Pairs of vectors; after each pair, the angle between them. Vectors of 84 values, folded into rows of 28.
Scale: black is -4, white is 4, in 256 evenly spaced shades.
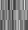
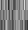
nearly parallel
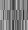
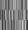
partly opposed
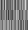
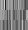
partly opposed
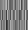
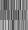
partly opposed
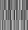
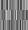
partly opposed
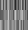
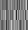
orthogonal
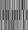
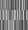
nearly opposite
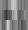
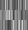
partly opposed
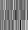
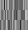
partly aligned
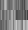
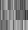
nearly parallel
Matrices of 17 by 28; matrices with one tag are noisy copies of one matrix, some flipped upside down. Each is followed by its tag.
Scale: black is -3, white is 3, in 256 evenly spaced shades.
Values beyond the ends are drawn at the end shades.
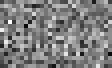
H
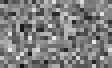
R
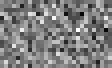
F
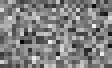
R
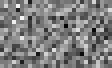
F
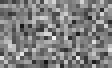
R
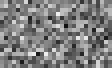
F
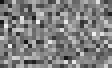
H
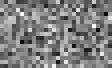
R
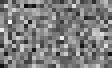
H
